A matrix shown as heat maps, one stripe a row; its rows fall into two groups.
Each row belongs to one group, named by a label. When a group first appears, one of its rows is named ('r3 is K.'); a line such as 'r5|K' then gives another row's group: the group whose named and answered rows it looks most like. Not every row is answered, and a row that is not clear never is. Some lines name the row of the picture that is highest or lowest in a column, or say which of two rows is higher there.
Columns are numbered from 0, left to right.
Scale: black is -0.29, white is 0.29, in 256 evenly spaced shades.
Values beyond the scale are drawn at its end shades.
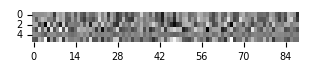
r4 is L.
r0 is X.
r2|L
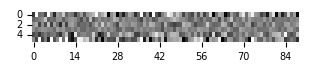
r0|X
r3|X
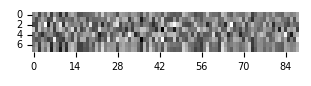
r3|X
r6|L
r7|L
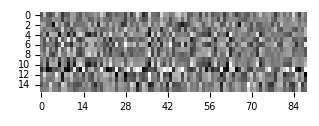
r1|X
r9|L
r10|L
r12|X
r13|X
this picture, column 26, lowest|11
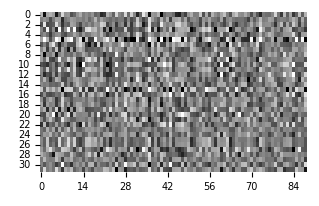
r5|X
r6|L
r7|L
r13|X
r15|X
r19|L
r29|X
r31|X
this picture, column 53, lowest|5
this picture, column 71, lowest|5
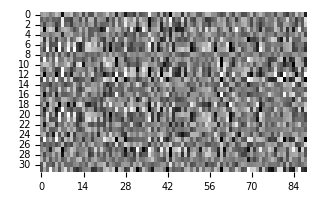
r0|X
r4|X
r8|L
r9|X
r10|X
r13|X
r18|L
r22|X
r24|L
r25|X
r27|X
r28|X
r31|X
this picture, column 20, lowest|3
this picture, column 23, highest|18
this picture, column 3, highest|31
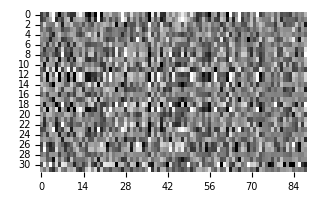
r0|L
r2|X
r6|L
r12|L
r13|L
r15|X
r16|L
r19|L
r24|L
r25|X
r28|L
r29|L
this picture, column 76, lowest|30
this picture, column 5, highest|12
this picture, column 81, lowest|30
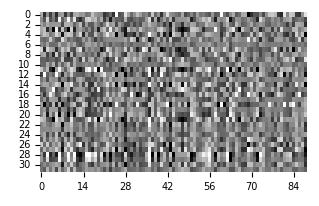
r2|X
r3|L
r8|L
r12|X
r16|X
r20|L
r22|X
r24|L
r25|X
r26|X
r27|X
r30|X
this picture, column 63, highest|20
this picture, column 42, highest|18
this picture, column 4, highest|15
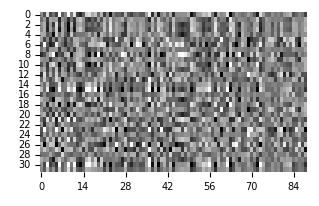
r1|L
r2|L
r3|L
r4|L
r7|L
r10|L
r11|L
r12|X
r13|X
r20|L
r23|X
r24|X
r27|X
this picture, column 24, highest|23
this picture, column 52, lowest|8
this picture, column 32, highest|6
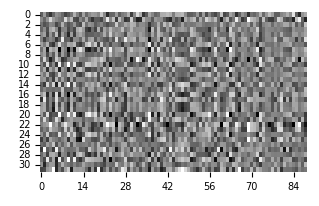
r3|L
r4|L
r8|L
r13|L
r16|L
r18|L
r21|X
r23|X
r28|L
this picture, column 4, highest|31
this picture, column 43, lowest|1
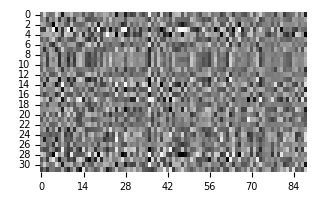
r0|X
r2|L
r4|X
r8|L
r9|L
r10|L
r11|X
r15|X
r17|X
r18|L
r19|X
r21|X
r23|L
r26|L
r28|L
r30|X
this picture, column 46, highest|3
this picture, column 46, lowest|28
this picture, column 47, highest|3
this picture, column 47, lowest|28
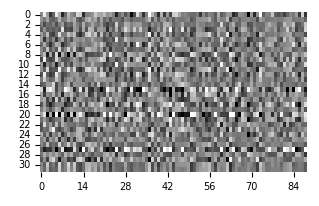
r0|X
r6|X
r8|L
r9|X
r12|X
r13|X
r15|X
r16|X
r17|L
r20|L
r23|L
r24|X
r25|L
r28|X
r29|L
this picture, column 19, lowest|20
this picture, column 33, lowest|15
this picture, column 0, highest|15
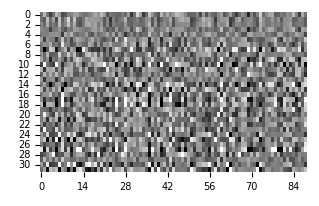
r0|X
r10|X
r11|X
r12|X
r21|L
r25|L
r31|L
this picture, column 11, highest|30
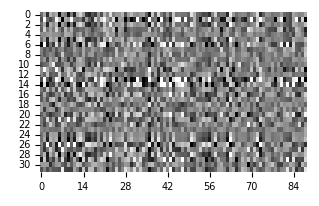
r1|X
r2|L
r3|X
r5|L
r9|L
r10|L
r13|X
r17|L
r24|L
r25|L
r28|L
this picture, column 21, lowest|26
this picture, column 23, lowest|26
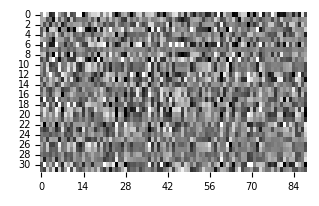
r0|X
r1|L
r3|L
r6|X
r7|L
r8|L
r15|X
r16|X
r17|X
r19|X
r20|X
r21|X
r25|L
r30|X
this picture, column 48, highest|13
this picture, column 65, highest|12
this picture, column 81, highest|22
